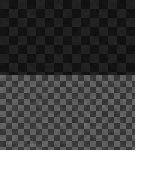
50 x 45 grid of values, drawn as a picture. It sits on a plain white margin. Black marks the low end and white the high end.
It is made of 2 by 1 panels. Panel 1,1: very low, checkered, faint in contrast. Panel 2,1: low, checkered.
